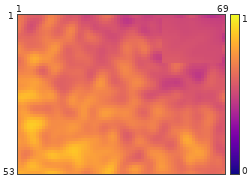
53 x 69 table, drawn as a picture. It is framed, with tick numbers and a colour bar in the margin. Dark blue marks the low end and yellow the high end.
Ninth with the highest average: bottom left. Ninth with the lowest average: top right. Odd patch: calmer, in the top right. Slope: up to the bottom left. Stripes: none.
